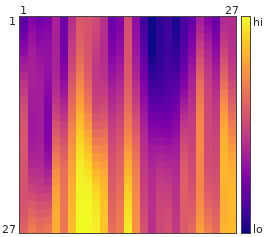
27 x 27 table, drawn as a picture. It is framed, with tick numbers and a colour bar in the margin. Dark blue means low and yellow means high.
The bottom left is the ninth with the highest average. Streaks run downward. The halves do not mirror each other. The field climbs toward the bottom.
